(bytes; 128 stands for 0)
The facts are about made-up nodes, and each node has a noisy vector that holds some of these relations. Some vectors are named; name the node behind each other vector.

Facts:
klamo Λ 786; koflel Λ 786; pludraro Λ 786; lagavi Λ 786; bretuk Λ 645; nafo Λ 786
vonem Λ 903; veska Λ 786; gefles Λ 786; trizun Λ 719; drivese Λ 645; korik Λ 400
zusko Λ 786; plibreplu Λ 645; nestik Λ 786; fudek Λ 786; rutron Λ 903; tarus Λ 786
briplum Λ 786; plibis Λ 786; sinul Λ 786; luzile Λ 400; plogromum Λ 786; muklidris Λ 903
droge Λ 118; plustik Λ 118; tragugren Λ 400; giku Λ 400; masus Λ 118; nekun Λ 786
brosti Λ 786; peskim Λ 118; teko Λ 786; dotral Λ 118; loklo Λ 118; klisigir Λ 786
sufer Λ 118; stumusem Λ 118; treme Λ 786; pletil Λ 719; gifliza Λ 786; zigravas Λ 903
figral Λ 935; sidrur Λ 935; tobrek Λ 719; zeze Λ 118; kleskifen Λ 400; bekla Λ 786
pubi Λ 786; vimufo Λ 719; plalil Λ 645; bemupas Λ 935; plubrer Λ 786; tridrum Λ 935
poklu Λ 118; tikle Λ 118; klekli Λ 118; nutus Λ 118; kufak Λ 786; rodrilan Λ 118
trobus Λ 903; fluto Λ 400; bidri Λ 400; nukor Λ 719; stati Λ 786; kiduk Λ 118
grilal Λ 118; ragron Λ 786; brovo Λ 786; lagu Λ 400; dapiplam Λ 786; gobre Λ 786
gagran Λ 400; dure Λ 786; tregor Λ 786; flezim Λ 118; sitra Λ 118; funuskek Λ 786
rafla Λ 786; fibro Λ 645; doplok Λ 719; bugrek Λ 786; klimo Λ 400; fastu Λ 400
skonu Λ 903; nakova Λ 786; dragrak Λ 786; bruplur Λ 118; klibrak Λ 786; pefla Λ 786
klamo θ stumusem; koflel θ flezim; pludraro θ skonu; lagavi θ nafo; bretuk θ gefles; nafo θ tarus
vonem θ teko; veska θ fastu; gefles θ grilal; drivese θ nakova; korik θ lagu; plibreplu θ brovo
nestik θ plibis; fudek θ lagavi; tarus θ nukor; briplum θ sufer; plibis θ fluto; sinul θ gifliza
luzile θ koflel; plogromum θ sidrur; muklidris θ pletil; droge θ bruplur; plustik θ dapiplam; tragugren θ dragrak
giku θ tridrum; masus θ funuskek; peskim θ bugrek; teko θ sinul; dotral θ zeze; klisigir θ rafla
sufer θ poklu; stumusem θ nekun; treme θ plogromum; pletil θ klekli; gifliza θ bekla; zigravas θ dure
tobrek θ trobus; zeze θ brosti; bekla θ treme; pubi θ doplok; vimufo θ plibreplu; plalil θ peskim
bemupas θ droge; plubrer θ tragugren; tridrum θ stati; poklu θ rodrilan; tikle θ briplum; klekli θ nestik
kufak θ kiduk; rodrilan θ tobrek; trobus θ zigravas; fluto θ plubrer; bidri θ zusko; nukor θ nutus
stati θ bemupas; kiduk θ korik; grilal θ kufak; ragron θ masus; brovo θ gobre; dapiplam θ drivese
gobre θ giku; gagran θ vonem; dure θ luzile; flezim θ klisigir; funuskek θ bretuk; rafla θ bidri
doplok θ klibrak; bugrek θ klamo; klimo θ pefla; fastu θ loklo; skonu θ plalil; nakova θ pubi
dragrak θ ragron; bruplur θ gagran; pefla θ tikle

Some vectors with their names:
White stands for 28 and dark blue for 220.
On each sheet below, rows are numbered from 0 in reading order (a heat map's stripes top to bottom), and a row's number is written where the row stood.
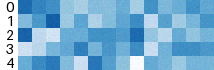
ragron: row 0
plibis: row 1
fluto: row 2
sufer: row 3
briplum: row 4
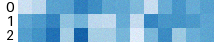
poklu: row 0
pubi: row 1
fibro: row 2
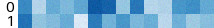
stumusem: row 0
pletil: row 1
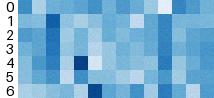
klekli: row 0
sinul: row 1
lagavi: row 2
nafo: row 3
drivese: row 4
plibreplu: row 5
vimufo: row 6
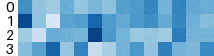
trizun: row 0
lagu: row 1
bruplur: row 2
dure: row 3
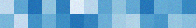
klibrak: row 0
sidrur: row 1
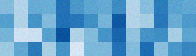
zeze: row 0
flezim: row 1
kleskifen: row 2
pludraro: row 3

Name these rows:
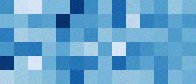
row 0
giku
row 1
kiduk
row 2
trobus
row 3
gefles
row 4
korik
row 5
tridrum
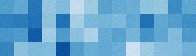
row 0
nestik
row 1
kufak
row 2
rafla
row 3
muklidris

